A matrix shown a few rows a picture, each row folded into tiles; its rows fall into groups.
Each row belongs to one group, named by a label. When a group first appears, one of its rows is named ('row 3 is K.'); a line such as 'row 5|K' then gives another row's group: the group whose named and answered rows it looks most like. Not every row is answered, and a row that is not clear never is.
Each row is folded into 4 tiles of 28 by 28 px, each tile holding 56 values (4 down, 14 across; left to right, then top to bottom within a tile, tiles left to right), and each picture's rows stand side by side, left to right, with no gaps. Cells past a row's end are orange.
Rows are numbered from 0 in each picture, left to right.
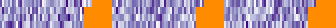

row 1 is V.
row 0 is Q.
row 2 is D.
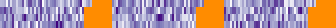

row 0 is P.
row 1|V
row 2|P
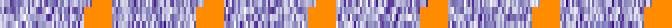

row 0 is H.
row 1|V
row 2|P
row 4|Q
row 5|V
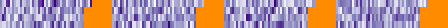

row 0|D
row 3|Q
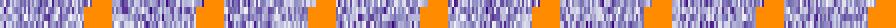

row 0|V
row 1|H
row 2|Q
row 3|P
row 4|V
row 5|D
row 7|Q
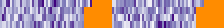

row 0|D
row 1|H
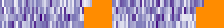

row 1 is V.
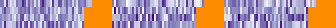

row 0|V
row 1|Q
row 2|Q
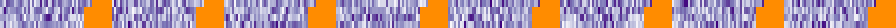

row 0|V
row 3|Q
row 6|H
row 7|D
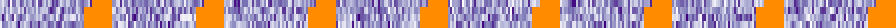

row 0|D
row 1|V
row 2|H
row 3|V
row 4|Q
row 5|H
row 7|H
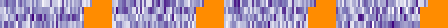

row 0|Q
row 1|H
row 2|H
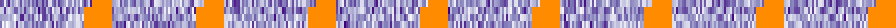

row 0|V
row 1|P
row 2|H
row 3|P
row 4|P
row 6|H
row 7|H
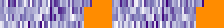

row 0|D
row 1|D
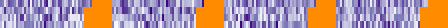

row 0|V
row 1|H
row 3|V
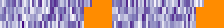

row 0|D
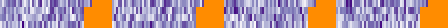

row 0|D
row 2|H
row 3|H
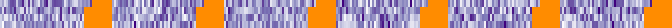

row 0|H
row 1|D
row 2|P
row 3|V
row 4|P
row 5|H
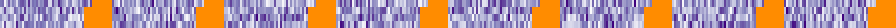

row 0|V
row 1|P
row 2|Q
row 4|H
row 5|V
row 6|D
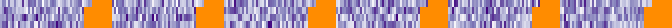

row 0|P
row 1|Q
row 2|H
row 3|H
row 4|V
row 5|Q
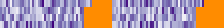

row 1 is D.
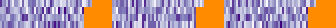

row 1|Q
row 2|P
